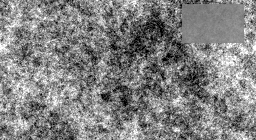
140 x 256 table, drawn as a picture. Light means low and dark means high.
Odd rows or columns: none. Grain: blotchy. Odd patch: calmer, in the top right. Calmest part: top right.
